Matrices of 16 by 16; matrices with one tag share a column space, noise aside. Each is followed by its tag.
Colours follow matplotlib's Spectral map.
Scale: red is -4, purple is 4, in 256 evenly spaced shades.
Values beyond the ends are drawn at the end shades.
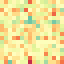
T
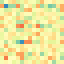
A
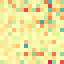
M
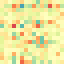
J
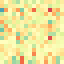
T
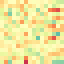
T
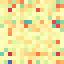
M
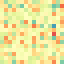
J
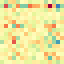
A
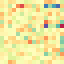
A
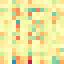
T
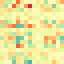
J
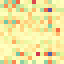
M
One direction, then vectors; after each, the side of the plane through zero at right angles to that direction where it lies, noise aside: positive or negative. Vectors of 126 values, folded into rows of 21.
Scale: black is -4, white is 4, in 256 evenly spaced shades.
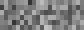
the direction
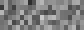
positive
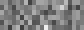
positive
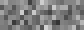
positive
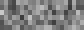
positive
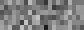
negative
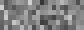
negative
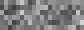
positive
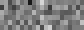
positive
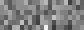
positive
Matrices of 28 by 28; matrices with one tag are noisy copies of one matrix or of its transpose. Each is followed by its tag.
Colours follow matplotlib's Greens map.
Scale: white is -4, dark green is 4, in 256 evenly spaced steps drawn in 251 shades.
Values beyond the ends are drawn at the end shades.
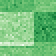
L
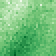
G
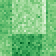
L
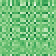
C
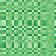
C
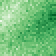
G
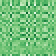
C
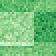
L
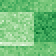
L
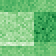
L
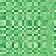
C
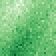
G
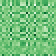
C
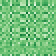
C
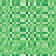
C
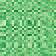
C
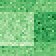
L
